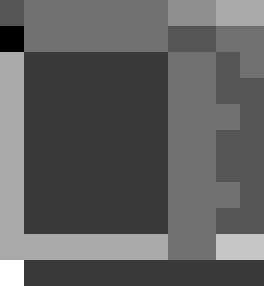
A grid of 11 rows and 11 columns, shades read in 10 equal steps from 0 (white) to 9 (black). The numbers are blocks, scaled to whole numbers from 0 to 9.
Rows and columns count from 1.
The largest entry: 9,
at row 2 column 1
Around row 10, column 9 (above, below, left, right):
5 7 5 2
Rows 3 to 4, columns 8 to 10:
5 5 6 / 5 5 6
